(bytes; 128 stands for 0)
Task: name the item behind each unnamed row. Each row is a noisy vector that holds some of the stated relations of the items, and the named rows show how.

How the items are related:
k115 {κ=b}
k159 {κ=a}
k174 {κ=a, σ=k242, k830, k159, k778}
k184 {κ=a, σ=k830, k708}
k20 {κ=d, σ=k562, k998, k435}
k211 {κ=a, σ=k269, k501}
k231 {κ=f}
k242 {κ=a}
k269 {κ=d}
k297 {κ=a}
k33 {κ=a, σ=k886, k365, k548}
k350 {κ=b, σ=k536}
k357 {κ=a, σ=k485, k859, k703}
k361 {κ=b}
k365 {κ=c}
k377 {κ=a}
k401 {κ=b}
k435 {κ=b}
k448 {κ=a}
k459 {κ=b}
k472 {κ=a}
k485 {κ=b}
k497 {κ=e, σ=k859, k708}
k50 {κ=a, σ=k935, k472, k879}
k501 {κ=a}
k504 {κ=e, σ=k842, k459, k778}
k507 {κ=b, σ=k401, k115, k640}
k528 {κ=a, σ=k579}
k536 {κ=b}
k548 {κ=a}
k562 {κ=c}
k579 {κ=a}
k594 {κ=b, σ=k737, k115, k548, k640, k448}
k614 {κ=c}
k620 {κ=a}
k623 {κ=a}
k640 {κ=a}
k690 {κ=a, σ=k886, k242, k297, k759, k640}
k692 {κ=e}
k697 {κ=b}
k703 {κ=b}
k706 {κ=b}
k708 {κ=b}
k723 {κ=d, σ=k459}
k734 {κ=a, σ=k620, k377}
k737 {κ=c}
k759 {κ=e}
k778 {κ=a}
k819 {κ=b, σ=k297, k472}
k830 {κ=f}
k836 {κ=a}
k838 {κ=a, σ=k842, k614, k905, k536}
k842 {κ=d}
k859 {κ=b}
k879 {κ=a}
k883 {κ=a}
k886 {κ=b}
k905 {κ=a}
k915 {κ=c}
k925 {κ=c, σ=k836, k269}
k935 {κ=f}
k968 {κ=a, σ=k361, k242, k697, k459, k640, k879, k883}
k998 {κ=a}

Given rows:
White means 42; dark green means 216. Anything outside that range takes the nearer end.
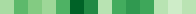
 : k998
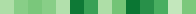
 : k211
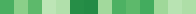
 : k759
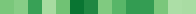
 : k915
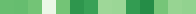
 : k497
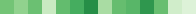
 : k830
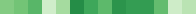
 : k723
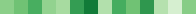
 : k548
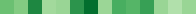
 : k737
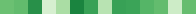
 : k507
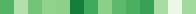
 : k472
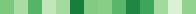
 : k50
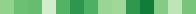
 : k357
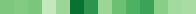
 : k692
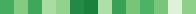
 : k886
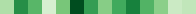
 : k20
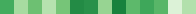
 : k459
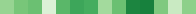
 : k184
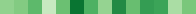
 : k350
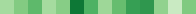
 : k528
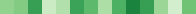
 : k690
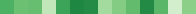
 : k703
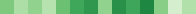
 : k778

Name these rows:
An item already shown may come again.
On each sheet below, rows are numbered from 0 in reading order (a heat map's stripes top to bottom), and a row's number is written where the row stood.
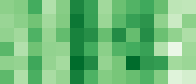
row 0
k231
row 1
k623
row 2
k614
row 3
k472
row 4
k925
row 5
k935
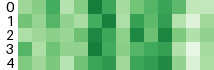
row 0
k231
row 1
k640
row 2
k905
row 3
k472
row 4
k159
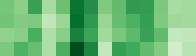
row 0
k915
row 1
k692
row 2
k231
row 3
k435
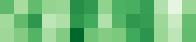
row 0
k297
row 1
k33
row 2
k734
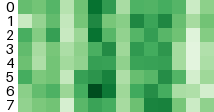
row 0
k706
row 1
k838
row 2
k819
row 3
k242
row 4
k883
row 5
k708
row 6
k562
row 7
k184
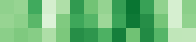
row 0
k968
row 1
k174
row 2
k842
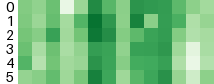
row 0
k504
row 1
k536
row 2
k915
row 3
k883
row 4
k879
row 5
k623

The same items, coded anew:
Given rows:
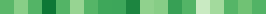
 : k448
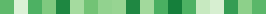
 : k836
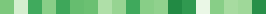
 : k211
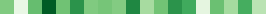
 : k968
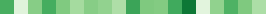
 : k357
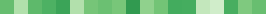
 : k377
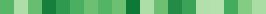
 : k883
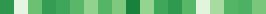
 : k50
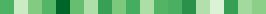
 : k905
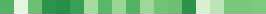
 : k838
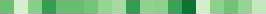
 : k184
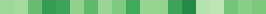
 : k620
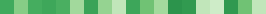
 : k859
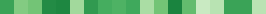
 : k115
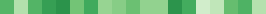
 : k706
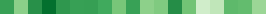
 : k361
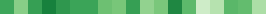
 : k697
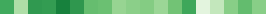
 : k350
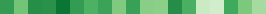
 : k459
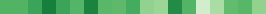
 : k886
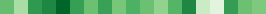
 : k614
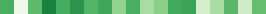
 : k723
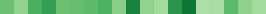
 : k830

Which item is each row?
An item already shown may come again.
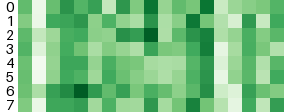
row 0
k504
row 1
k269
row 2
k759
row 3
k357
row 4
k20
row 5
k20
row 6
k614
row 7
k269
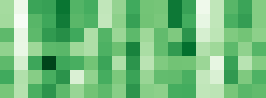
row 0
k925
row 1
k925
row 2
k838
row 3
k692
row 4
k842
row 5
k998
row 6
k231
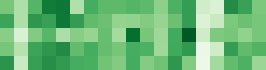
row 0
k562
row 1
k350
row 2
k497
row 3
k915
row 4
k819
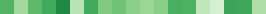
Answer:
k435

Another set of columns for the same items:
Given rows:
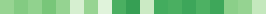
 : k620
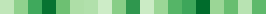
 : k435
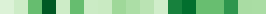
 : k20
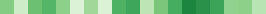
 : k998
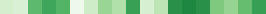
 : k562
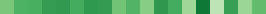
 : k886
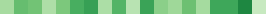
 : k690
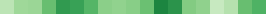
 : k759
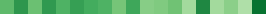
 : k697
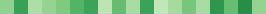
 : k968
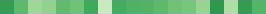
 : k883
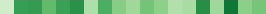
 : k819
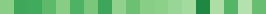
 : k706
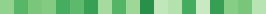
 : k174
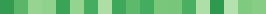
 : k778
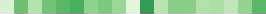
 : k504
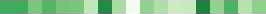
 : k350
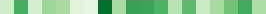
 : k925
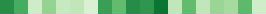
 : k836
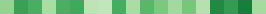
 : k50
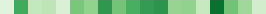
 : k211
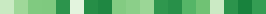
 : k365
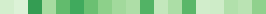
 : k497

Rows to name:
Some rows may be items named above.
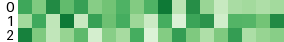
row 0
k830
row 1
k723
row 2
k905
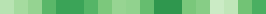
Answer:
k759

